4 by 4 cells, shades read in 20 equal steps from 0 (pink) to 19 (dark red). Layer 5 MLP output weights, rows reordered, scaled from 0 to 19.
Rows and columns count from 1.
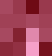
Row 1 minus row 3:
0 -3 16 2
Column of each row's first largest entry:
3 1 2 4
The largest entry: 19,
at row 1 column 3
